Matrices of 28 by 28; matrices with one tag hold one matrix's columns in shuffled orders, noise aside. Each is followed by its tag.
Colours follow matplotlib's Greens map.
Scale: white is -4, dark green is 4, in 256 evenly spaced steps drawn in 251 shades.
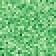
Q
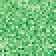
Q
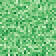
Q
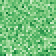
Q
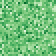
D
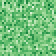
D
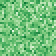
D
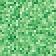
D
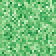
D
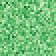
D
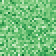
Q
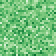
Q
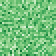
Q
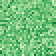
Q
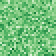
Q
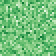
D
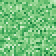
Q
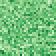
Q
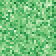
D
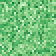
D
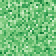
D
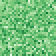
Q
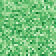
Q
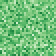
Q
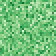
D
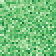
Q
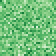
Q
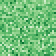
Q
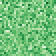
D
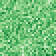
Q
